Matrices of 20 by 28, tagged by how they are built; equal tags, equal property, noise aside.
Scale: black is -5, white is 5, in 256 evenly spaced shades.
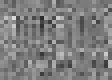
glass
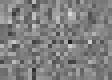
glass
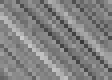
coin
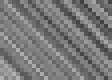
coin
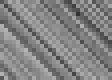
coin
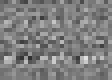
glass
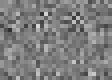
glass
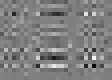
glass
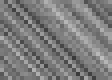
coin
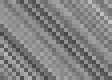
coin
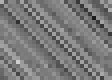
coin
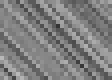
coin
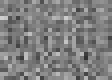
glass
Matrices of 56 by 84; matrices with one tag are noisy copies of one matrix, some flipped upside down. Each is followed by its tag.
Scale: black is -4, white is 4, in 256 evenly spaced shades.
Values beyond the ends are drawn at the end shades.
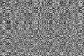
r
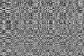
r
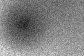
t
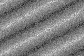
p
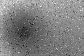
t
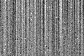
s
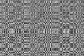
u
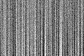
s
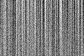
s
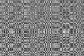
u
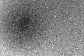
t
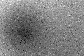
t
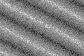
p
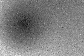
t
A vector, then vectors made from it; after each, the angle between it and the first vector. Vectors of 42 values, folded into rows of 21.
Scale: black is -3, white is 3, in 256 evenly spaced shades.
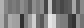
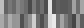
nearly parallel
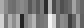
nearly parallel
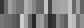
nearly opposite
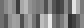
partly aligned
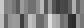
nearly parallel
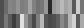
nearly opposite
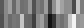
nearly opposite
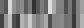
orthogonal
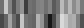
partly opposed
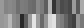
nearly parallel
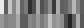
partly aligned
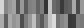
nearly parallel
